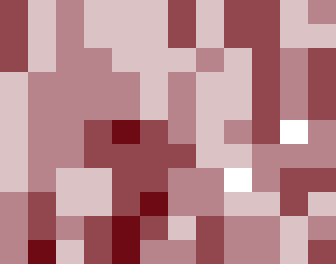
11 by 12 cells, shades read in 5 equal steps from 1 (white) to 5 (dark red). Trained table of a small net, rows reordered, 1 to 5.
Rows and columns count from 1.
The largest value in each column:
4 5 3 4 5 5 4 4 4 4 4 4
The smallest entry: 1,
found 2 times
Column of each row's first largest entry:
1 1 1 10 10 5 4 5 6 5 2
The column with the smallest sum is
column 9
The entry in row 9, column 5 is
4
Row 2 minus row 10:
1 -2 0 -2 -3 -2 2 -2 1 1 0 -1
